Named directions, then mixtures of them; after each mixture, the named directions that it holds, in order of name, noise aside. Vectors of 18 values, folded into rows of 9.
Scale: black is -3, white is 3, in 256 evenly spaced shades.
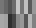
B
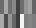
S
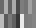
S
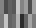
B, S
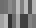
B, S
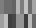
B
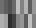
B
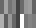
S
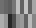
B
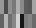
S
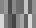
B, S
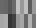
B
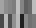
S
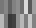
B, S
